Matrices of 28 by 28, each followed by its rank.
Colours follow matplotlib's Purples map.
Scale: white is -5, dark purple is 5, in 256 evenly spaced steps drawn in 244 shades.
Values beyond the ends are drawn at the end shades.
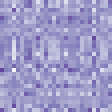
three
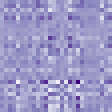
three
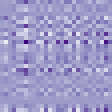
two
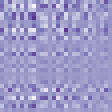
two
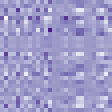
three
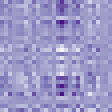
two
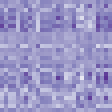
three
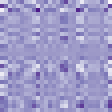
two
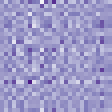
three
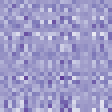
three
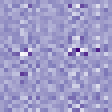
three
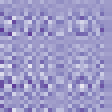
two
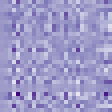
three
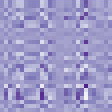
two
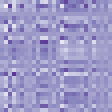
two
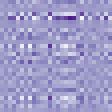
two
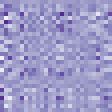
three
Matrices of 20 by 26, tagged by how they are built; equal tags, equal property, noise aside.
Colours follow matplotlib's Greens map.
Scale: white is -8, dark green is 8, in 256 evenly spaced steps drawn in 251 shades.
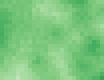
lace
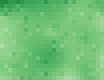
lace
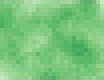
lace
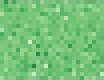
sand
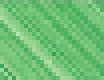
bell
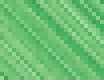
bell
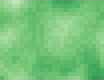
lace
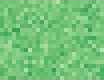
sand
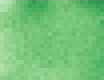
lace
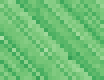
bell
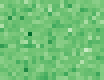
sand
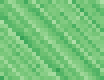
bell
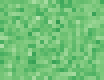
sand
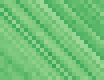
bell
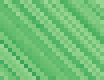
bell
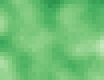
lace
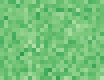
sand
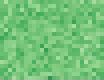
sand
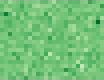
sand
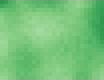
lace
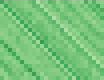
bell
